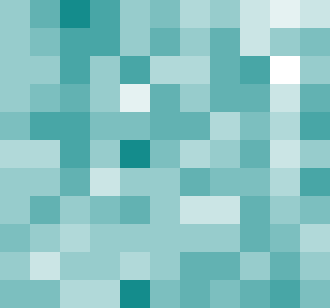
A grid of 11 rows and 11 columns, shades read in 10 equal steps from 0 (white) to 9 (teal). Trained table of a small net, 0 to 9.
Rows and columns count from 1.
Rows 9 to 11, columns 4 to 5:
4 4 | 4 3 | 3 9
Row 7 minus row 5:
-1 -3 -1 -3 -1 -2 0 2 0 0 0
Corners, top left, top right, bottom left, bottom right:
4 2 5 5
